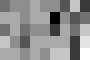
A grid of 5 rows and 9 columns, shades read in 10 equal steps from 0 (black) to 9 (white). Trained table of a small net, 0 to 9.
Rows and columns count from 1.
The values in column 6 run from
0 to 7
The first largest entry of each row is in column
8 1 9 9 9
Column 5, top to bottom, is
5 6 5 6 5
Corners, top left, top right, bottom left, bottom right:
4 2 6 9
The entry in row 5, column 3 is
5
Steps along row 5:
same down up down up same down up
